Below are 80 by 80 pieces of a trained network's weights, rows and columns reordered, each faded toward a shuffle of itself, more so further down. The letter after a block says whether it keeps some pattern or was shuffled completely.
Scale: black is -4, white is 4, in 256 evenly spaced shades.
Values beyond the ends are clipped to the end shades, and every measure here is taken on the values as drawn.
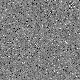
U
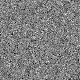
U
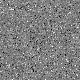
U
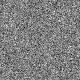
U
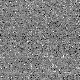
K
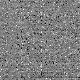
K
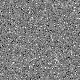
U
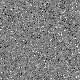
U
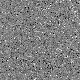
U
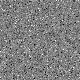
U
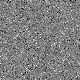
U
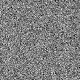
K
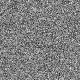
K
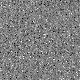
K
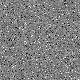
U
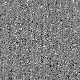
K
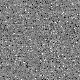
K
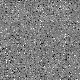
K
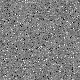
U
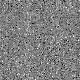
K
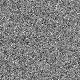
U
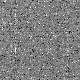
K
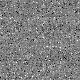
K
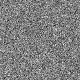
U
